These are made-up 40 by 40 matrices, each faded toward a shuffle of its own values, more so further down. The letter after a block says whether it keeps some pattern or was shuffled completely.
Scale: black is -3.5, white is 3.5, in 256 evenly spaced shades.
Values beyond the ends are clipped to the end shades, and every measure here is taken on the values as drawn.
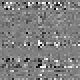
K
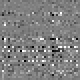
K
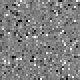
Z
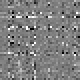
K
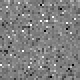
Z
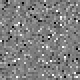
Z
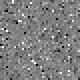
Z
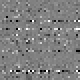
K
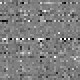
K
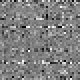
K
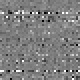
K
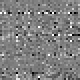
K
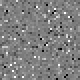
Z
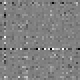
K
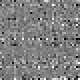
K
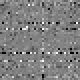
K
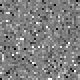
Z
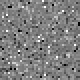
Z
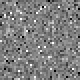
Z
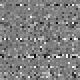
K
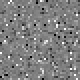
Z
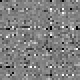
K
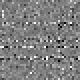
K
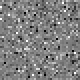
Z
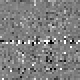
K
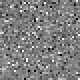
Z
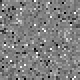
Z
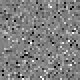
Z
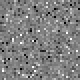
Z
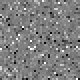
Z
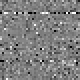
K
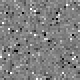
Z
